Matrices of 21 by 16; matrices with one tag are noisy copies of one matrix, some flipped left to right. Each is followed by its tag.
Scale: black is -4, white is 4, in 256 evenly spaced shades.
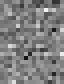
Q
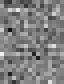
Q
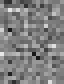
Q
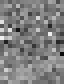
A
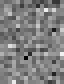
Q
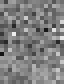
A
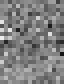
A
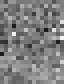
A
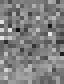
A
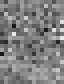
A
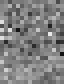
A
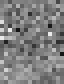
A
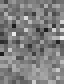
A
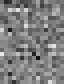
Q
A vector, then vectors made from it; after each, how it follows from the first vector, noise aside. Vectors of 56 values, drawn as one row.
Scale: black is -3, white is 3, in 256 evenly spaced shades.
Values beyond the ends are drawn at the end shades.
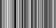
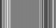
partly zeroed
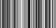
wrapped around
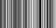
wrapped around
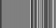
partly zeroed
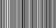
partly zeroed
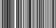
negated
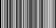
wrapped around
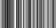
negated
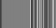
partly zeroed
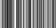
negated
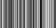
reversed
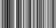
negated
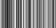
negated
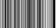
wrapped around
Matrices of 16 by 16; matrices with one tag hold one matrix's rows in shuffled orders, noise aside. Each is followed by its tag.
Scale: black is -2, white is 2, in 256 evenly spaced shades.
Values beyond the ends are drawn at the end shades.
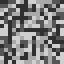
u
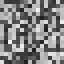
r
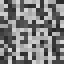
u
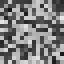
u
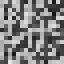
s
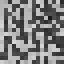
s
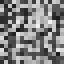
u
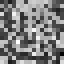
u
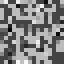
u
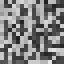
s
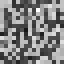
r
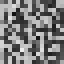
s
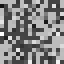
r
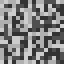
s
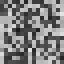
r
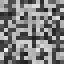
u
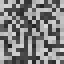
r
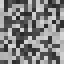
r
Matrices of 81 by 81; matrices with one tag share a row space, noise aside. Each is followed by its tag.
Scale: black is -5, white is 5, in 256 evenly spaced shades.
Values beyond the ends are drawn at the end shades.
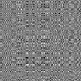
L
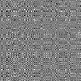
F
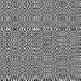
F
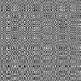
F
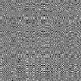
L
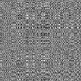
L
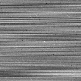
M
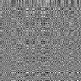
L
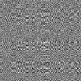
L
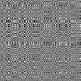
F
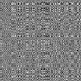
L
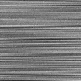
M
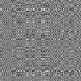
L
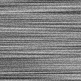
M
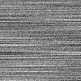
M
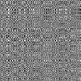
F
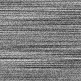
M
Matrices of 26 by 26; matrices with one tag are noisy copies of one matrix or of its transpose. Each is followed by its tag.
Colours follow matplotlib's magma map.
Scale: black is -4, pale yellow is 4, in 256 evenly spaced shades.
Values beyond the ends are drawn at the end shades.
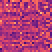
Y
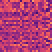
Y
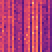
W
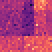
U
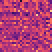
Y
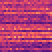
W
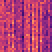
W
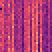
W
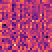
Y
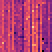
W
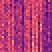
W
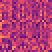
Y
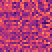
Y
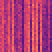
W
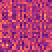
Y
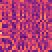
Y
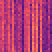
W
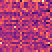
Y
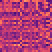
Y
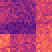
U
